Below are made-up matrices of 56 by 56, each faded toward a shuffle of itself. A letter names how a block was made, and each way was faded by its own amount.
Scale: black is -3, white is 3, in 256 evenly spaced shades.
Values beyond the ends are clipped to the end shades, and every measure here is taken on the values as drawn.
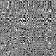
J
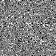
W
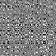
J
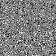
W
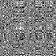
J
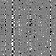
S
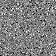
W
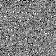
W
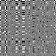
S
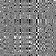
S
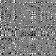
J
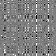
S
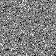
W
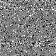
W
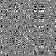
J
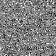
W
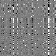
S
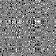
J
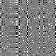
S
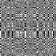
S
